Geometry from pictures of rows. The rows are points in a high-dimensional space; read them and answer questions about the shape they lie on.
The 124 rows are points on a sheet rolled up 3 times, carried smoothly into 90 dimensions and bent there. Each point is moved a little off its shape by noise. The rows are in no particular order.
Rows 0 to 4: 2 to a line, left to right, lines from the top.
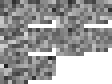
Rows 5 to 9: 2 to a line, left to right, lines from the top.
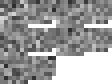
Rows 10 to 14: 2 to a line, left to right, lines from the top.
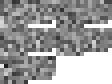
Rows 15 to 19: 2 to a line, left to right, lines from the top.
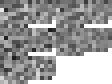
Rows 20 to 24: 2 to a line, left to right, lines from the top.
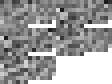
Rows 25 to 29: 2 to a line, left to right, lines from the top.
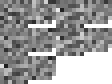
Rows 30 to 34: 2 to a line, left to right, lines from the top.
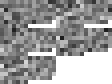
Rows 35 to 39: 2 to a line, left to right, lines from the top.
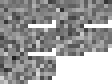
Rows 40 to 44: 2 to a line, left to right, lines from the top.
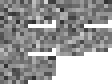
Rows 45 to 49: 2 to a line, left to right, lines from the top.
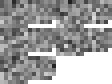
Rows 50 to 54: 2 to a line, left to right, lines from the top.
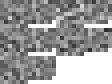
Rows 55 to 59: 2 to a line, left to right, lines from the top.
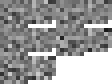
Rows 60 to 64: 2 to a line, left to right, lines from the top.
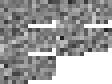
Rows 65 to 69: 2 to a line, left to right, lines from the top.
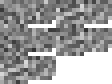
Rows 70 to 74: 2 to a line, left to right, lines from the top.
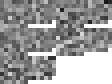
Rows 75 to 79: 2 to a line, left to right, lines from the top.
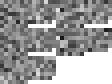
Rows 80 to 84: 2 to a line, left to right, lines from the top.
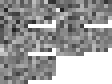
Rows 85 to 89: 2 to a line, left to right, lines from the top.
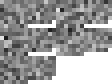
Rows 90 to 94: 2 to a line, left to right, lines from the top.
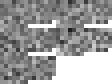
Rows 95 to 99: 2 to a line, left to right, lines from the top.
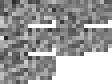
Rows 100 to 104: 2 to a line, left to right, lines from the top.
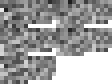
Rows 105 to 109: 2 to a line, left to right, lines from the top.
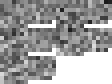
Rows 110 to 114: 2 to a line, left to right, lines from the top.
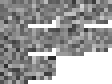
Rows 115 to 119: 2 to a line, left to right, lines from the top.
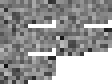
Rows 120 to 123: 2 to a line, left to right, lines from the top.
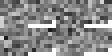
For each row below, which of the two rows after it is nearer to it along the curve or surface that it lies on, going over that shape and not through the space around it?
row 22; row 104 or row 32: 104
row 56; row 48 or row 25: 48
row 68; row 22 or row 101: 101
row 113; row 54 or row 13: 54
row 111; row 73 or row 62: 73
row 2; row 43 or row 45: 43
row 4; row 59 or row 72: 59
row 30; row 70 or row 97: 70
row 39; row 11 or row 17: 11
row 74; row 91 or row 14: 14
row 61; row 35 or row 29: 35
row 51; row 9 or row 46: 46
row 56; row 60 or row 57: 60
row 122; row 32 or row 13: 13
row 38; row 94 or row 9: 9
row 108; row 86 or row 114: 86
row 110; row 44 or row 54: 54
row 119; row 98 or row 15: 15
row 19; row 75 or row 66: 66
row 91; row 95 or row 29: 95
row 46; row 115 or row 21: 115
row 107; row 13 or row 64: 64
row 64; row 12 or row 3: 12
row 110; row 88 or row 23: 88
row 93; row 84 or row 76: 76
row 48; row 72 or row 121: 72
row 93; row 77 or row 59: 77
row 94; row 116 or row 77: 116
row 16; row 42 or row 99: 99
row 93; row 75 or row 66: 66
